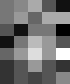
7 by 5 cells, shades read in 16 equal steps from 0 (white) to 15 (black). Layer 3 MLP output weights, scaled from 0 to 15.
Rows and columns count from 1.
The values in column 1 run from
8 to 14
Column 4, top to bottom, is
10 5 8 6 6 10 10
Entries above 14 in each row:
0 0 1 0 0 0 0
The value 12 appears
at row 6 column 1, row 6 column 5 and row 7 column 1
